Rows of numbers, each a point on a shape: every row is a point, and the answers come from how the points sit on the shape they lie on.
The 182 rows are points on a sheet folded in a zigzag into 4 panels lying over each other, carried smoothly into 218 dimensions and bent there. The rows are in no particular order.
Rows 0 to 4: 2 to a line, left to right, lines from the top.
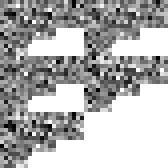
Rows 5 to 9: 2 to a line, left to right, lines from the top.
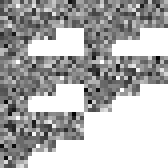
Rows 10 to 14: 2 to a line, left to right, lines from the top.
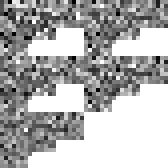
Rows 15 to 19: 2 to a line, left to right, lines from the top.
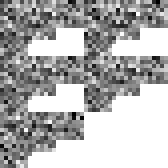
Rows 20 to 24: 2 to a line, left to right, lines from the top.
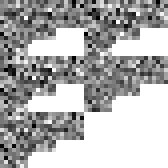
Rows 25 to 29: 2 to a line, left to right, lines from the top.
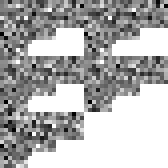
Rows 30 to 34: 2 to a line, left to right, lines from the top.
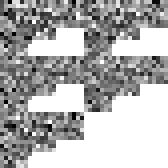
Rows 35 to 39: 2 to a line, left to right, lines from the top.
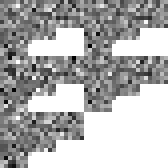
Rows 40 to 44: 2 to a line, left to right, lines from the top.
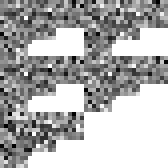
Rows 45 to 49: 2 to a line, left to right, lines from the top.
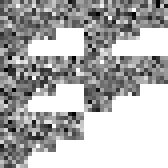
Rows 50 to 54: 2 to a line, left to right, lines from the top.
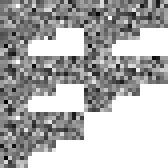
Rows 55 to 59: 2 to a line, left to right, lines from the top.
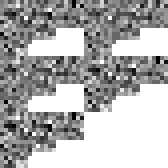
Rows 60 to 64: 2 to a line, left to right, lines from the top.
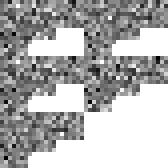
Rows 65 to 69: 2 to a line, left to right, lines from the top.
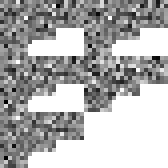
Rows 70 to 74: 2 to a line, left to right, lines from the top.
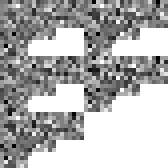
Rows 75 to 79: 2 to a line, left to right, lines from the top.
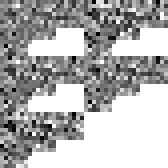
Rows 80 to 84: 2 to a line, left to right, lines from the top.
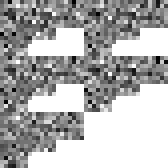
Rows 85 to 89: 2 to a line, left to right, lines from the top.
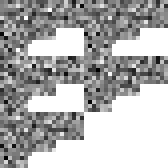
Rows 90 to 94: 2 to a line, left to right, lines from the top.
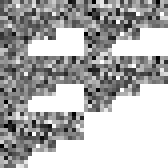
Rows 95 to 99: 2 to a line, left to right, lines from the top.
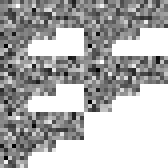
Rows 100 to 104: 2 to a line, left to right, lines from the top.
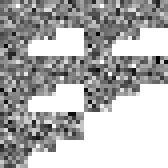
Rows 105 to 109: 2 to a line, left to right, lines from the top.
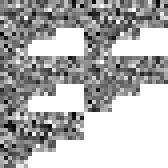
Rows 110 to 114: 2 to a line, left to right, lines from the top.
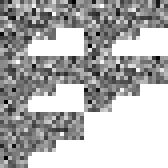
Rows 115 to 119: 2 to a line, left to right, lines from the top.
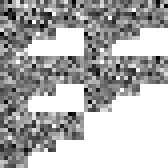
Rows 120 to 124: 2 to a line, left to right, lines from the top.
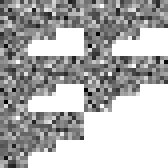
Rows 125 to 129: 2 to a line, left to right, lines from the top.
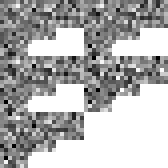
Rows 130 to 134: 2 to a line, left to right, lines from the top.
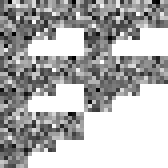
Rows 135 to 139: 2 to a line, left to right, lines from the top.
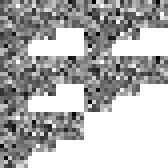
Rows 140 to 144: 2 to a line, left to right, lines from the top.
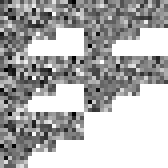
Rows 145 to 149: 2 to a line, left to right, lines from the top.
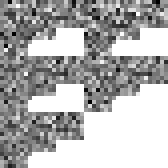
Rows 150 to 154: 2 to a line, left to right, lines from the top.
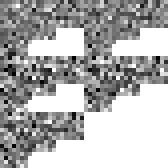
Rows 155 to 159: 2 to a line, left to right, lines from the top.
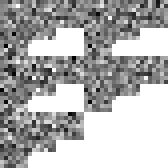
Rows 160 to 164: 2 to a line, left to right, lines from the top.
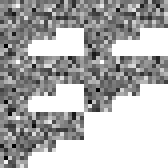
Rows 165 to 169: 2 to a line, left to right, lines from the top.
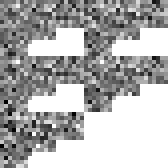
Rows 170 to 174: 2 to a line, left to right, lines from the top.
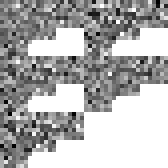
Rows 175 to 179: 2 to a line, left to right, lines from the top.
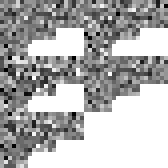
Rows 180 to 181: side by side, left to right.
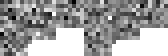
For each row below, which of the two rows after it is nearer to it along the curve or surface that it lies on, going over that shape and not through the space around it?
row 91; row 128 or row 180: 128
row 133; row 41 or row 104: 41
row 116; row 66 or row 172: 66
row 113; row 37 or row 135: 135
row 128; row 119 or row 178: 178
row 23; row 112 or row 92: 112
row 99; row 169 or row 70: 169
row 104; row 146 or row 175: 146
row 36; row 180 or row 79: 180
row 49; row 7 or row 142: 7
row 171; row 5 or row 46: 46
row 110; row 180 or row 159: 180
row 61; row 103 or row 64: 64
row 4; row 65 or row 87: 65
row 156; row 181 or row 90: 181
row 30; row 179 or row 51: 179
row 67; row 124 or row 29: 29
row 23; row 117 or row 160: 117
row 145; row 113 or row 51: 51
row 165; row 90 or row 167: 90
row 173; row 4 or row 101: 101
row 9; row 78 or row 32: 78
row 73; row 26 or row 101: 26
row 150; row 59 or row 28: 28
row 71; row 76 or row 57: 76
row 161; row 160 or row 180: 180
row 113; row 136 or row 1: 1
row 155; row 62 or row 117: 62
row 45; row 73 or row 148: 148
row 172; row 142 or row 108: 108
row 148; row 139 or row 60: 139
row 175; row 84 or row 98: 98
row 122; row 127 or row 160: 160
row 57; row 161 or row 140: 140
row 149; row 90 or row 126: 90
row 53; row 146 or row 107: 107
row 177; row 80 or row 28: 80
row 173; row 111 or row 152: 111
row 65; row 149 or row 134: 134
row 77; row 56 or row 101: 56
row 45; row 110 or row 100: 100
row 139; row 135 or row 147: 147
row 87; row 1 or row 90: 90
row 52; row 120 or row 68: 68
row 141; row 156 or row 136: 156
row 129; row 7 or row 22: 22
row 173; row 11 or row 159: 11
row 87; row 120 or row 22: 120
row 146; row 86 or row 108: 108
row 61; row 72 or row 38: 38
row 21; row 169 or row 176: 169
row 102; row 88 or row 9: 88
